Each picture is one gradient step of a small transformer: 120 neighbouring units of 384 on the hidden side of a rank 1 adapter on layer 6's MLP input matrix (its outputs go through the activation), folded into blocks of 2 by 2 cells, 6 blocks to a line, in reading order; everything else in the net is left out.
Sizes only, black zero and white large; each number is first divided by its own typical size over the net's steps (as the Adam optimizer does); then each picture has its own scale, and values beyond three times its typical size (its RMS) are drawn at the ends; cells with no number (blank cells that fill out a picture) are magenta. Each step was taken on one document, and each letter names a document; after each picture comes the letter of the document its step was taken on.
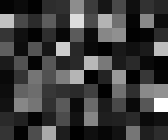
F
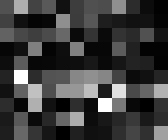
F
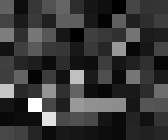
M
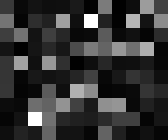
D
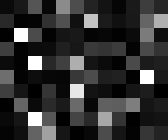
D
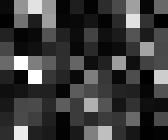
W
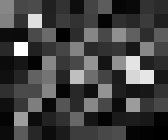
F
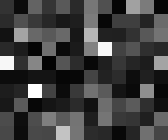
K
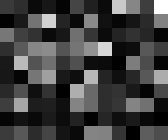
W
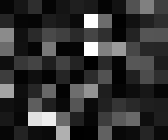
D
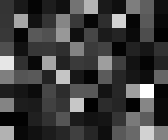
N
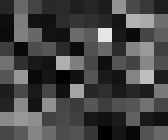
W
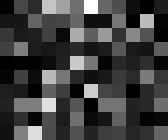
F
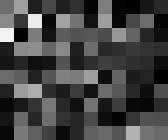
F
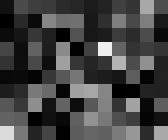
W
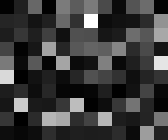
K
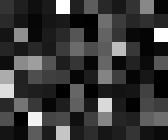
K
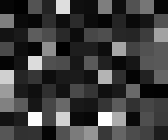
K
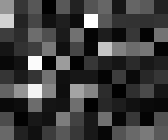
K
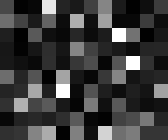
F
